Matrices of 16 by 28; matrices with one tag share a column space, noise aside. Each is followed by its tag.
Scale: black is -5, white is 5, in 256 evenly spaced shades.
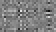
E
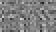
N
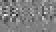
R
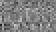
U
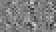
U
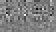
R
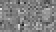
U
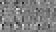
U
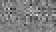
R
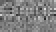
R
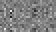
E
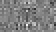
U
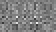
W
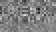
R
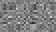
W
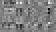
U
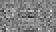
E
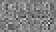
W
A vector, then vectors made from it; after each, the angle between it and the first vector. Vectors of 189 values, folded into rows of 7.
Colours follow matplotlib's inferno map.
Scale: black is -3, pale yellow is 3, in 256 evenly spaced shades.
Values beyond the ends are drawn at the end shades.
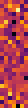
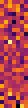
nearly parallel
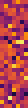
partly opposed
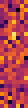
nearly opposite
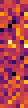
partly aligned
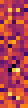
partly aligned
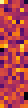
orthogonal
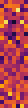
nearly parallel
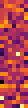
partly aligned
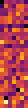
orthogonal
